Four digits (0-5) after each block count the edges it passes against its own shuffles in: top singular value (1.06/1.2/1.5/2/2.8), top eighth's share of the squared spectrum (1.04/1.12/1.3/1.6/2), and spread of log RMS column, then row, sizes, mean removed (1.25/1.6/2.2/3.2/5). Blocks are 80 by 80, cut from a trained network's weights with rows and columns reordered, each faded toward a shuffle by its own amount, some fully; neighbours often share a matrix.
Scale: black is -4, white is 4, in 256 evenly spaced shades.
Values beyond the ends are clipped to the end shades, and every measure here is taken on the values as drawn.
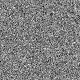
0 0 0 0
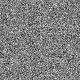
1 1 0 1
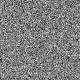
0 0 0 0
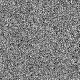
2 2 0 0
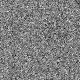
0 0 0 0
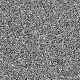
0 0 0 0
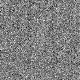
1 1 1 0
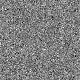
0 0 0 0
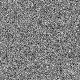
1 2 0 0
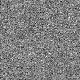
2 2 0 1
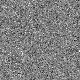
1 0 0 0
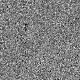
2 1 1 0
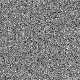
1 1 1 0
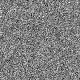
1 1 0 0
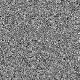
2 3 0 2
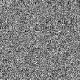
3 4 2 2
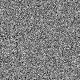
1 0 0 0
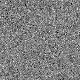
1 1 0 0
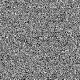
1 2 0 2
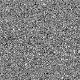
2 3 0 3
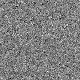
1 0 0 0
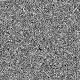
1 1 0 1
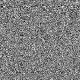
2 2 0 2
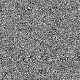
2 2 0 2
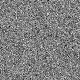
1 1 0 0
